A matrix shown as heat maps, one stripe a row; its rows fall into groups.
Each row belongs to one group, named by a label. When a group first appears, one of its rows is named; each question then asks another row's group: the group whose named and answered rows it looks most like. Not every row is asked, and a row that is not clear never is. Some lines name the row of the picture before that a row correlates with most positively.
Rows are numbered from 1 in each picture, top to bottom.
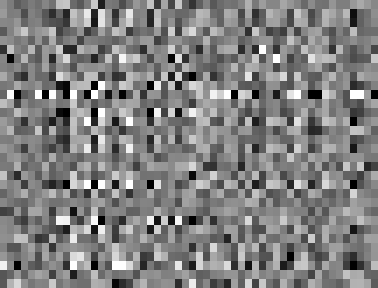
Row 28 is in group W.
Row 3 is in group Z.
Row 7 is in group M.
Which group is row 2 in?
Z
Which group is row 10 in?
Z
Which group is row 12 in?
W
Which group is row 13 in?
Z
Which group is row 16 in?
Z
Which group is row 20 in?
W
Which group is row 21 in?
Z
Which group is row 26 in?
Z
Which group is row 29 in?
W
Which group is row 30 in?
W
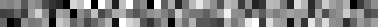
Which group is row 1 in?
Z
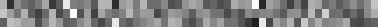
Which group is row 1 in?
M
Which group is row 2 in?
W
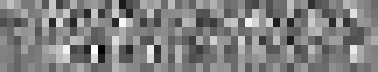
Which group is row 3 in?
M
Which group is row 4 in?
M
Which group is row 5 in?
W
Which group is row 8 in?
W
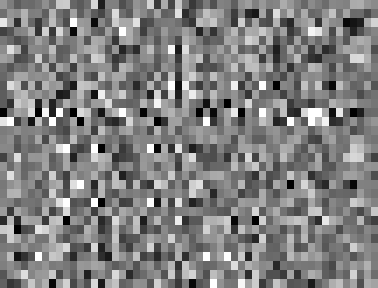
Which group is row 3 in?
W
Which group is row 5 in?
M
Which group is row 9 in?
Z
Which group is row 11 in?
Z
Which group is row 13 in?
M
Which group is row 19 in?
M
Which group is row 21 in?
W
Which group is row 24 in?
M
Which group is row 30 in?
M
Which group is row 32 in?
W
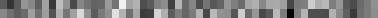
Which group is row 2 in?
W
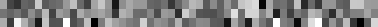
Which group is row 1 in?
M
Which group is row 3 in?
M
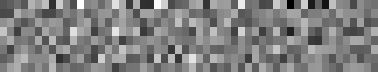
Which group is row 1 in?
W
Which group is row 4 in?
W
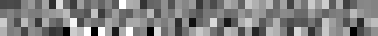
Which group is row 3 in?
W
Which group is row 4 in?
Z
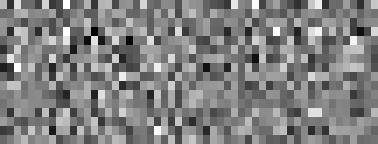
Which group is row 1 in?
M
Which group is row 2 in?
Z
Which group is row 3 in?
Z
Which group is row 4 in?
M
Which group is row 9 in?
M
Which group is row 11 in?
Z
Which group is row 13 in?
M
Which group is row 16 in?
Z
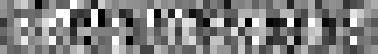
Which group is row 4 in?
M
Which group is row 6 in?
W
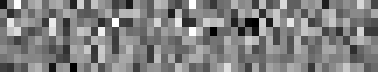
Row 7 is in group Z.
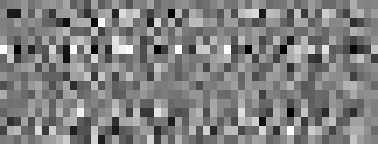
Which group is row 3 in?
Z
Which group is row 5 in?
W
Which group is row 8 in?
W
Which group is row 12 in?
W
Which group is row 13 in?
W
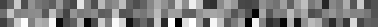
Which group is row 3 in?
Z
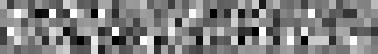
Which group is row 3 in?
M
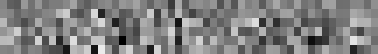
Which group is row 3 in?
M
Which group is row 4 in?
M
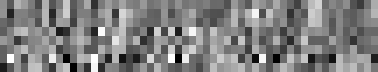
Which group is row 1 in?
M
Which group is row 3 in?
M
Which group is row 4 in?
Z
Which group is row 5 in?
W
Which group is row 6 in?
Z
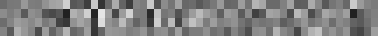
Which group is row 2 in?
Z
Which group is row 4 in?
M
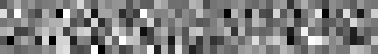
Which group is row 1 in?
W
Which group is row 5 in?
M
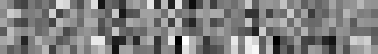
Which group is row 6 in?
M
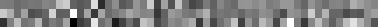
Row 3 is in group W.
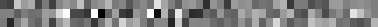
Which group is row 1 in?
W
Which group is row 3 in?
M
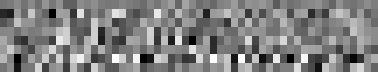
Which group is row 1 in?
M
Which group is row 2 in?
W
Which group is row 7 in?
W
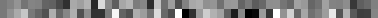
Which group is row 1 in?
Z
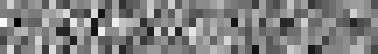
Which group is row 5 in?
W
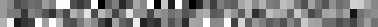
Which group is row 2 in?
Z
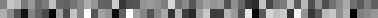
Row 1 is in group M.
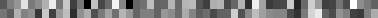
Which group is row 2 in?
M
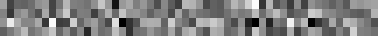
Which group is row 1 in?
M
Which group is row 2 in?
M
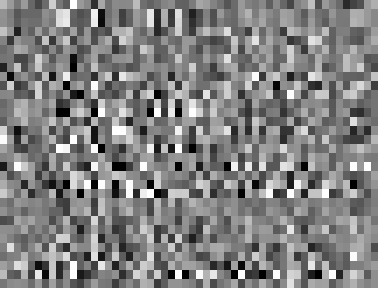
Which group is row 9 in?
M
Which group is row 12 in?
Z
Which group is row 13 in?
Z
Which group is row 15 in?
W
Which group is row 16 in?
W
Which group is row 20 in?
W
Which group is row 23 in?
Z
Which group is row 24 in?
Z
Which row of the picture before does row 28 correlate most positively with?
3
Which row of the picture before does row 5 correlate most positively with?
2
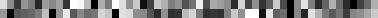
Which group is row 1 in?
W
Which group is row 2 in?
M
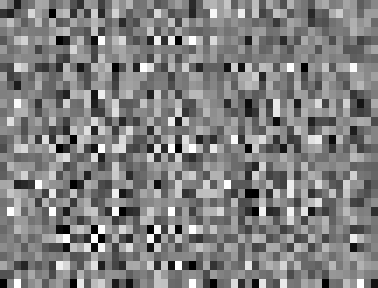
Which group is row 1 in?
W
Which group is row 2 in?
W
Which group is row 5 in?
Z
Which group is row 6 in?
W
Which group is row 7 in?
Z
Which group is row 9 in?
M
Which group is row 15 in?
Z
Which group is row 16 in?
M
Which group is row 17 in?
Z
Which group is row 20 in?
Z
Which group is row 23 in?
M
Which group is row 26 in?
Z
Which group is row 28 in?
Z
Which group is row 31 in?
W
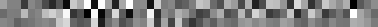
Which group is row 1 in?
Z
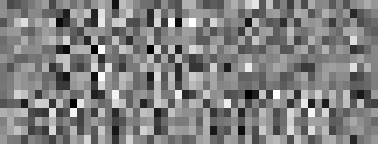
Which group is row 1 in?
M
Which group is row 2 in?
Z
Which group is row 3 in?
Z
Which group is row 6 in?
Z
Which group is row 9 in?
Z
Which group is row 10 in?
Z
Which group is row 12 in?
W
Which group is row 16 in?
Z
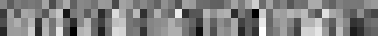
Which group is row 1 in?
M
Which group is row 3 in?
M
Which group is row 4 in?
M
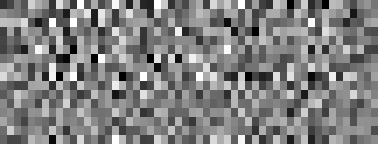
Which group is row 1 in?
W
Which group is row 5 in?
M
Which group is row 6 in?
W
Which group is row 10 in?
W
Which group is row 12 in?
M
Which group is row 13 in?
W
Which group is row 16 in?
W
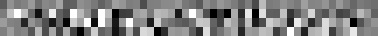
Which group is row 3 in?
Z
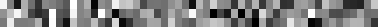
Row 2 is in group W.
